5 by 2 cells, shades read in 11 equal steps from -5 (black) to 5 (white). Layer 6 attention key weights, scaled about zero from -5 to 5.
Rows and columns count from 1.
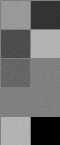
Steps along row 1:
down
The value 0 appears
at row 3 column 2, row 4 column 1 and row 4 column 2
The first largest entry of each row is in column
1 2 2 1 1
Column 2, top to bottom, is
-3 2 0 0 -5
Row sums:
-2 0 -1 0 -3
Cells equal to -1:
1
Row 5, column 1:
2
